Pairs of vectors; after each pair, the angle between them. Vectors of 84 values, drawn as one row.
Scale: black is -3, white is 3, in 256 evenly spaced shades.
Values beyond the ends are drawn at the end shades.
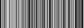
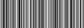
partly opposed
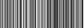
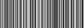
nearly parallel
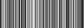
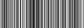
nearly opposite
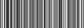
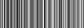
nearly parallel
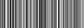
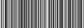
partly opposed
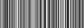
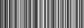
partly aligned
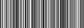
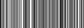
partly aligned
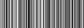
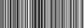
nearly opposite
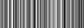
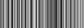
nearly opposite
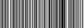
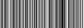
nearly parallel
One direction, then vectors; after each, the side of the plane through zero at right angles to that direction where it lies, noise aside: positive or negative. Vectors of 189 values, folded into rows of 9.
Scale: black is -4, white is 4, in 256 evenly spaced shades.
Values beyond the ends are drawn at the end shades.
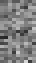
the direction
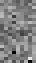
positive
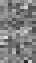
negative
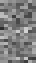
negative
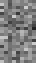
negative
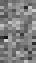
positive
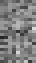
positive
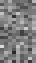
positive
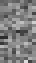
positive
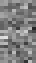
negative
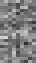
negative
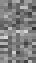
negative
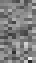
positive
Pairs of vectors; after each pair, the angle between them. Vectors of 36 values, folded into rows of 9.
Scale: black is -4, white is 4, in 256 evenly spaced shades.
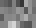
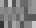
orthogonal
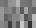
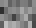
partly opposed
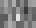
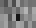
nearly opposite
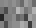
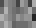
partly opposed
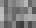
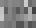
nearly parallel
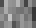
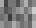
nearly opposite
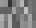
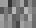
nearly parallel
